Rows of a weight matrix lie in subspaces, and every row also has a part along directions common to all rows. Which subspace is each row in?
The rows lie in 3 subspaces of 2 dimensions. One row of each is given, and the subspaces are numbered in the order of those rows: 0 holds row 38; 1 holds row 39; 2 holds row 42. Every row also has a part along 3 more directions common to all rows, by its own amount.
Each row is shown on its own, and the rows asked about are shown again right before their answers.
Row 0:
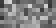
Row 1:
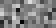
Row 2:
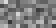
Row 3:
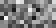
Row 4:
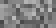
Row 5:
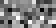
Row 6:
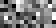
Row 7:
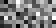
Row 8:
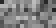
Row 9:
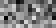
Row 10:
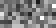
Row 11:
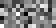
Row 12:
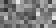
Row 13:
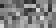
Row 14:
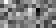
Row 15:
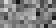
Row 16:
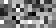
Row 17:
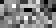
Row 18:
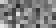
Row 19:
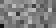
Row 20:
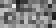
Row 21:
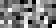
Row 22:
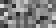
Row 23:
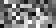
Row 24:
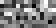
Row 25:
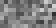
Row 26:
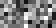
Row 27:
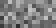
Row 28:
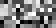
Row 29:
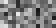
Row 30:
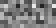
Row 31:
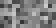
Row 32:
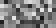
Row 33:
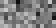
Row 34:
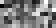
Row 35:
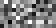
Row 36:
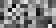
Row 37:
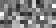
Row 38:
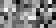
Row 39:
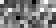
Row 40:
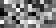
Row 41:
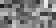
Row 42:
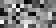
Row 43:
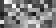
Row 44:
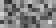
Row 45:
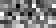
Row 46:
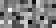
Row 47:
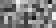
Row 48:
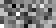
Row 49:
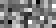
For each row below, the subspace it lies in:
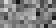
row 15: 0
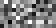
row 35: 2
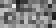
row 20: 0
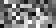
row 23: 2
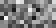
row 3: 0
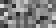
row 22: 0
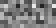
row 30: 1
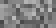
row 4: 2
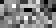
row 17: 1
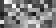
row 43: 2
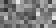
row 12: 0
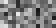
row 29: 0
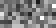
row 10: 1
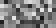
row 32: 2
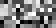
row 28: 2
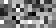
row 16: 2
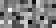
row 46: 1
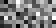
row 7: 0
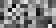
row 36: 2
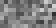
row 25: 1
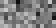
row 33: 0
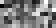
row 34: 1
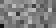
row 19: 2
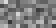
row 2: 0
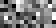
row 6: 0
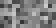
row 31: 1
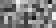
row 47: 0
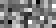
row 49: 1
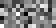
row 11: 2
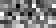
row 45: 1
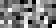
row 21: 1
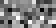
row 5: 1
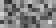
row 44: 2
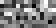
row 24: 1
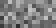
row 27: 0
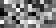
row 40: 2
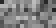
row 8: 1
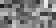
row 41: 1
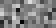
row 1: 2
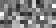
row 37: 1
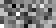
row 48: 2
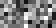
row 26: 0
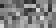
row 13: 2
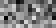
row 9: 0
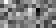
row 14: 0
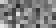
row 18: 0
